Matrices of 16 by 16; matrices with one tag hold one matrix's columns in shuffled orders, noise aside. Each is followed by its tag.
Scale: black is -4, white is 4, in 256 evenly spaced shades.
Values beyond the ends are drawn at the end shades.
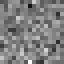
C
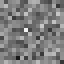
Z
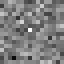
Z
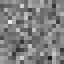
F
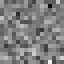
C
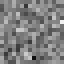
F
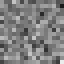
C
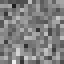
C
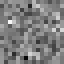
F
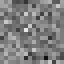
Z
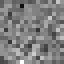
C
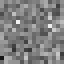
F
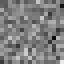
C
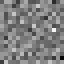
Z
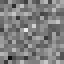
Z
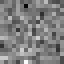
C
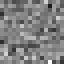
C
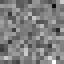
C
